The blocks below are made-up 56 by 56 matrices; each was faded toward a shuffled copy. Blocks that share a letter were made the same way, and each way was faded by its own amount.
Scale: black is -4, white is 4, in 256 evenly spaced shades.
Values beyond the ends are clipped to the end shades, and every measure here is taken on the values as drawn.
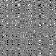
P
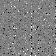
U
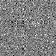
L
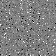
U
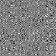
P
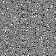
L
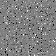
U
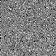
L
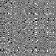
P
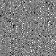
L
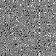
L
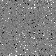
U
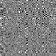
P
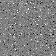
U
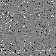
U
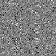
L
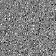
L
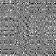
P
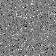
U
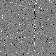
U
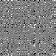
P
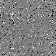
U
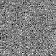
L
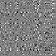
P
